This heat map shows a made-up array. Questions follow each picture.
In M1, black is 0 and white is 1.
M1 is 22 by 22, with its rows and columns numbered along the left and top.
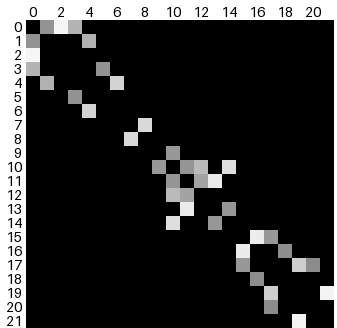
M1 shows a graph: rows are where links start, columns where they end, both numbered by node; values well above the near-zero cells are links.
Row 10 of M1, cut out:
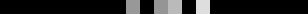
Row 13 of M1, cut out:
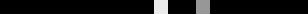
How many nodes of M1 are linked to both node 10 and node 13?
2
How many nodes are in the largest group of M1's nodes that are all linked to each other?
3
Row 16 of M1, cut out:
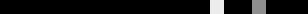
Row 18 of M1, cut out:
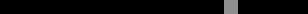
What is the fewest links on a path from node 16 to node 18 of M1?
1
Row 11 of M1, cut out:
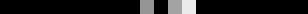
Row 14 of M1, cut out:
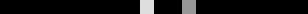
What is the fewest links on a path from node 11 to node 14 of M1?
2
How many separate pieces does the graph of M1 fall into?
4
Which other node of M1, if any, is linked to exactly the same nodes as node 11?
none
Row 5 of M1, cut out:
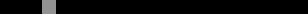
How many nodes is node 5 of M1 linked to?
1
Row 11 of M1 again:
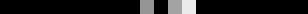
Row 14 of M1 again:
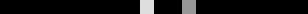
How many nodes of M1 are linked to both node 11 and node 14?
2
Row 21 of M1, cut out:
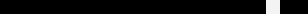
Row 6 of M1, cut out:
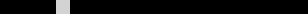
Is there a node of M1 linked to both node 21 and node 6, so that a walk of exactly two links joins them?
no
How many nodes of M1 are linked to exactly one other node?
9
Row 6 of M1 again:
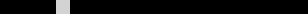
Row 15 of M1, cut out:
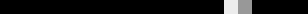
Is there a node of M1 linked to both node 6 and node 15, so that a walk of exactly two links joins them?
no
